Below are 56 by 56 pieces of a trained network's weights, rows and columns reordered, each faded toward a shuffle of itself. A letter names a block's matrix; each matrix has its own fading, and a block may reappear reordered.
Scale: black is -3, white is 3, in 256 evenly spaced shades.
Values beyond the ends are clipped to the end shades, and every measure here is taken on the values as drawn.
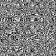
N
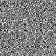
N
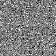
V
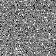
V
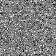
V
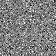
V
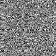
N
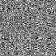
N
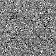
V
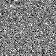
V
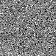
V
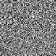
N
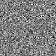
N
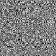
N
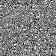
V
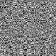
N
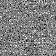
V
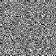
N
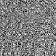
N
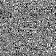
V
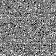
V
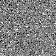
V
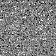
V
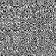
N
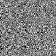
N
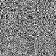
N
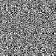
N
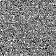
V
